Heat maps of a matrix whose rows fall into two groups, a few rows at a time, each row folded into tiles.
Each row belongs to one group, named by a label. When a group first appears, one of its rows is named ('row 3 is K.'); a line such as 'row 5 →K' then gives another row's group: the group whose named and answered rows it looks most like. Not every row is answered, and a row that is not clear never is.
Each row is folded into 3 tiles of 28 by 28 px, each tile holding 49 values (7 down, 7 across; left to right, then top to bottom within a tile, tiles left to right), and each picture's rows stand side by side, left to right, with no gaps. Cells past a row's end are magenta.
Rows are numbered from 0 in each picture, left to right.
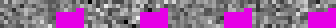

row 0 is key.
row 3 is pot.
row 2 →key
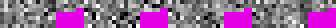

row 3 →key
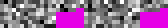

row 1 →pot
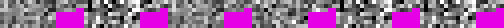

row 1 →pot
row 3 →key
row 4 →pot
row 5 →pot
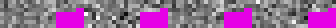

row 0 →pot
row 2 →pot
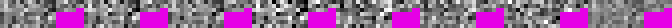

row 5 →pot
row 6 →key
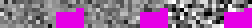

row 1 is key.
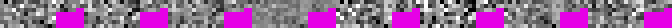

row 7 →pot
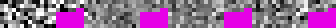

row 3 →pot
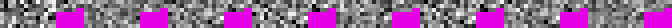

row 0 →pot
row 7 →pot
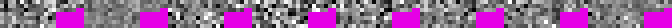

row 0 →pot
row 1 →pot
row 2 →key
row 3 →key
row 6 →key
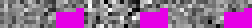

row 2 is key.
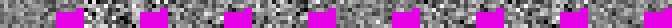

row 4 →key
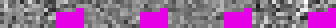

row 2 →pot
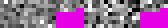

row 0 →key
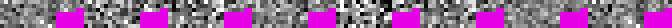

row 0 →key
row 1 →key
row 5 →pot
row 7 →key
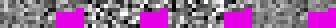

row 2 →pot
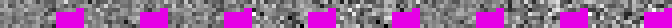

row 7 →key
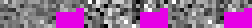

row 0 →key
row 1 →key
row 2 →key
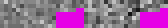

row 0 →key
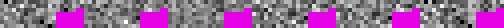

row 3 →key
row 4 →key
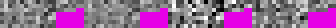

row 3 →pot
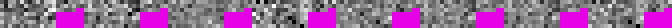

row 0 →pot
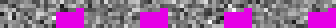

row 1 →pot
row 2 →key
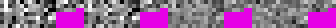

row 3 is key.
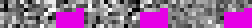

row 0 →pot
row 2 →key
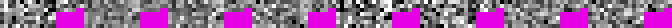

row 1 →pot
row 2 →pot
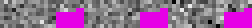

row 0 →key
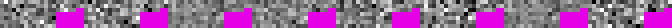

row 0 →key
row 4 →pot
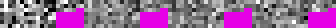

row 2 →pot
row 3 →key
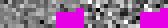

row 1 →key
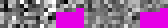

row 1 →pot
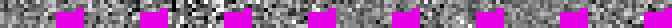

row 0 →pot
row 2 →pot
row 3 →key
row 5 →key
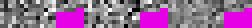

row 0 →pot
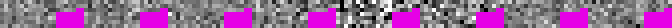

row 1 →pot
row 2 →key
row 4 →pot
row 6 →key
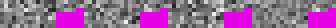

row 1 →key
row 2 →pot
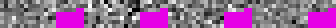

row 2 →key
